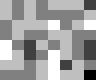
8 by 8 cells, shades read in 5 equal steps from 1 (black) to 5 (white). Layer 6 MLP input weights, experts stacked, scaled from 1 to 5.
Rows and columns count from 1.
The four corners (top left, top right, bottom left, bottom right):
4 2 3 1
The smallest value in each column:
3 3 2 3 3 2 3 1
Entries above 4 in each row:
0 0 2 0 1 2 1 1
